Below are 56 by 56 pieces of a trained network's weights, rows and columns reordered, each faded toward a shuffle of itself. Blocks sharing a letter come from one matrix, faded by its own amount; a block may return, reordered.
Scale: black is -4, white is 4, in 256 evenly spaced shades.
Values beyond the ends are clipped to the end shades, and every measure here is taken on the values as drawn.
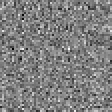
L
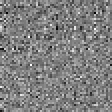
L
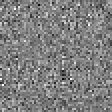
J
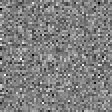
J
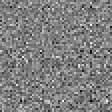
L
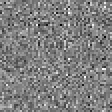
L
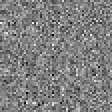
L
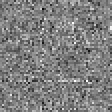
J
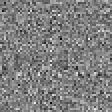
L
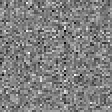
L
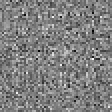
L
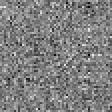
L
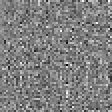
J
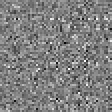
J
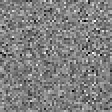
L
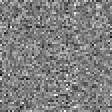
L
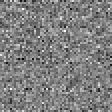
L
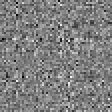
J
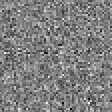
L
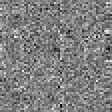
J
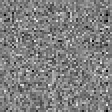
L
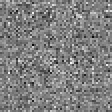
L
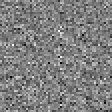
L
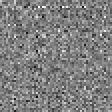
J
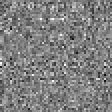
J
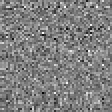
L
